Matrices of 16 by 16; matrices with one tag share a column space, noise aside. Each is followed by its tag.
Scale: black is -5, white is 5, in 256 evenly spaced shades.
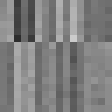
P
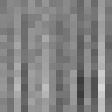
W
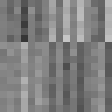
P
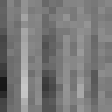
W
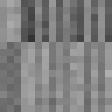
P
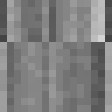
P
